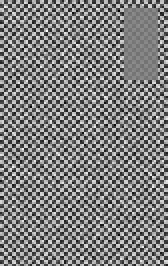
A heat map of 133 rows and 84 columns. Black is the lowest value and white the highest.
Odd rows or columns: none. Mirror symmetry: none. Calmest part: top right. Odd patch: calmer, in the top right. Grain: checkered.
